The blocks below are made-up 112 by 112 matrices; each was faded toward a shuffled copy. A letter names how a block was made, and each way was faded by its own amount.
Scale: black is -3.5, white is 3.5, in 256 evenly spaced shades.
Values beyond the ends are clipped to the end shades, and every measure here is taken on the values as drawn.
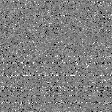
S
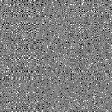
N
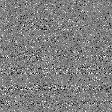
S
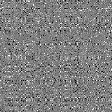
N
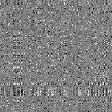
N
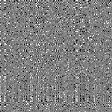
N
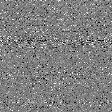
S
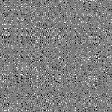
N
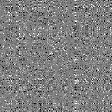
N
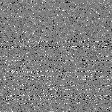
S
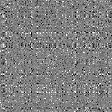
N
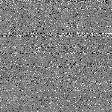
S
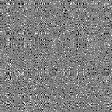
N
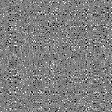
N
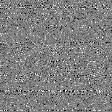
S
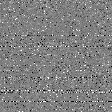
S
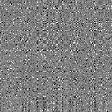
N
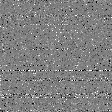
S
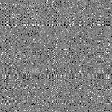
N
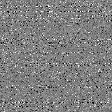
S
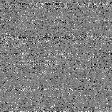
S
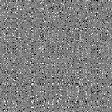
N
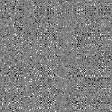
N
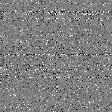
S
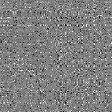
N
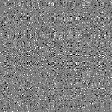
N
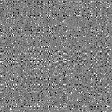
N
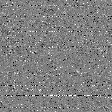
S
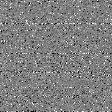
S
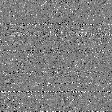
S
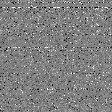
S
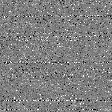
S
